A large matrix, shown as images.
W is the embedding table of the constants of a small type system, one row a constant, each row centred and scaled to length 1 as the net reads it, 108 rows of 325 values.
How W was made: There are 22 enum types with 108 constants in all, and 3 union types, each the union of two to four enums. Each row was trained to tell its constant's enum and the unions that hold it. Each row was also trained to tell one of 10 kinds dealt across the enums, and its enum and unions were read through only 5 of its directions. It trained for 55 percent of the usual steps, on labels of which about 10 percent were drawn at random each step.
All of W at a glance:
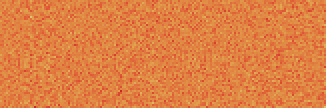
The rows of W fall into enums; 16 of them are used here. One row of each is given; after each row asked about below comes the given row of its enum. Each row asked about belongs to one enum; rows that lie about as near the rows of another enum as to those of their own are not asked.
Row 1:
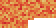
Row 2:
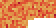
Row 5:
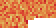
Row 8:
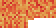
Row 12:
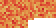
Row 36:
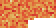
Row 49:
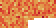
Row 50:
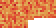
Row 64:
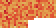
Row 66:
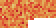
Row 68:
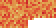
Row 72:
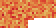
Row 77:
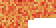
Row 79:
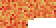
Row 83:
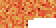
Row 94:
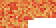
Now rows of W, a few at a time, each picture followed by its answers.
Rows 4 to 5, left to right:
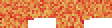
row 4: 50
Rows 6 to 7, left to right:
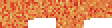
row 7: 77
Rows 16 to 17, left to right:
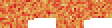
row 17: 5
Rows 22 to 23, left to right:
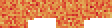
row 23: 66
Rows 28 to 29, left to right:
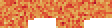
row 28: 12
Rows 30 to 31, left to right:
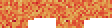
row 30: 50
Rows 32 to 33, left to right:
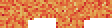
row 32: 68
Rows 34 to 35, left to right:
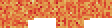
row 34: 1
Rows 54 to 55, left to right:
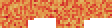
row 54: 64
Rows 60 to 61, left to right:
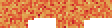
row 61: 1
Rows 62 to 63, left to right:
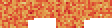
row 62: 64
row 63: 5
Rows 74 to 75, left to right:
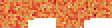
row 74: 5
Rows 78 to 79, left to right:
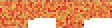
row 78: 66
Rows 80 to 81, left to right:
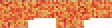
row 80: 72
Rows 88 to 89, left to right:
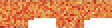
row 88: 50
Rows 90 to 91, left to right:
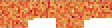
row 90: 36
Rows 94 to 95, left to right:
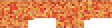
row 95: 72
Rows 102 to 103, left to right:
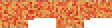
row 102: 64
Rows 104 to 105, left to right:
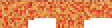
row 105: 68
